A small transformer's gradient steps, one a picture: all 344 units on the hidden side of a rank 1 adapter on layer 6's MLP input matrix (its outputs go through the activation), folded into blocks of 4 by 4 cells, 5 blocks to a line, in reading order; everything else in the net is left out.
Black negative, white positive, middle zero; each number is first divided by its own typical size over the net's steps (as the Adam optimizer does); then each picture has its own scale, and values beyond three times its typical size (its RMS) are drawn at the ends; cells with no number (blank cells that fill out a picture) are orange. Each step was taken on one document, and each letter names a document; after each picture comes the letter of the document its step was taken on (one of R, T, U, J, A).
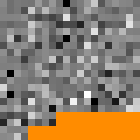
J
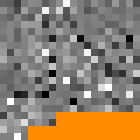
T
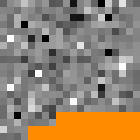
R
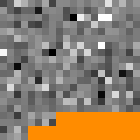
R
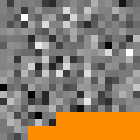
J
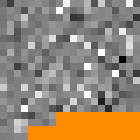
T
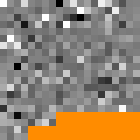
R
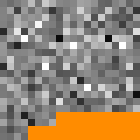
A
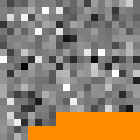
T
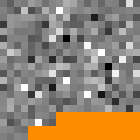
T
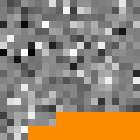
J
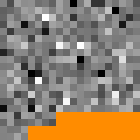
R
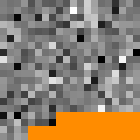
J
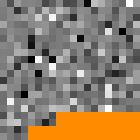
T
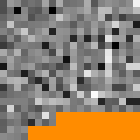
A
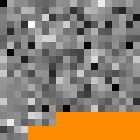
J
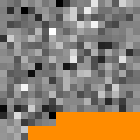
J
